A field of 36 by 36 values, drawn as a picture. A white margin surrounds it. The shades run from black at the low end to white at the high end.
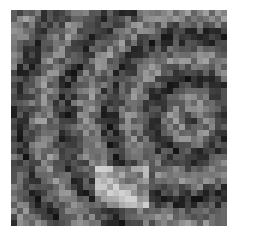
No overall slope runs across the table. The bottom middle is the ninth with the highest average. In the bottom middle lies a patch that is higher than the rest. Concentric rings centre on the middle right.
